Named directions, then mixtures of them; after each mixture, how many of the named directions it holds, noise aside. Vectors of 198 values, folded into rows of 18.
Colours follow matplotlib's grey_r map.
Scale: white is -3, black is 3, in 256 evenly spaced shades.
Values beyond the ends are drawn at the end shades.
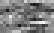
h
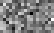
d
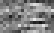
one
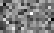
one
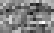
two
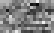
two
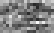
one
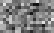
two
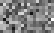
one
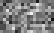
two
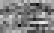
one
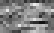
one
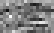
one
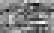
one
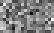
one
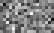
one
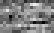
one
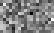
one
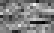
one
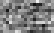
two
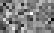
one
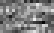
one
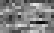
one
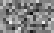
two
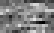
one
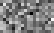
one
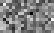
one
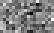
two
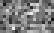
two
